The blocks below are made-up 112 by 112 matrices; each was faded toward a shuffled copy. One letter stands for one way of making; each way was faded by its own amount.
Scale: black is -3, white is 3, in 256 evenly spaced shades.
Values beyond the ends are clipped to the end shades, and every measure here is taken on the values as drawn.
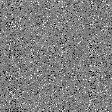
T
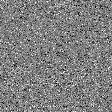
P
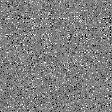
T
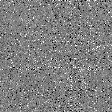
T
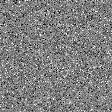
P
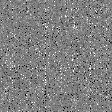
T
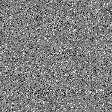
P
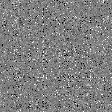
T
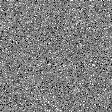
P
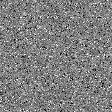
P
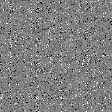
T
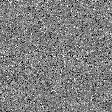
P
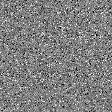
P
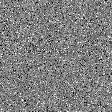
P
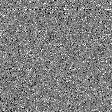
P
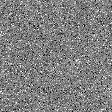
P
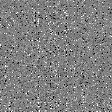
T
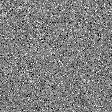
P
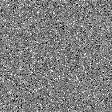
P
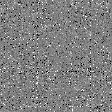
T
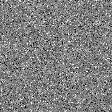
P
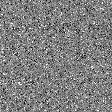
P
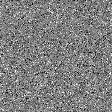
P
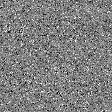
P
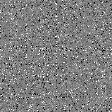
T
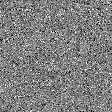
P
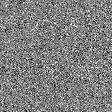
P
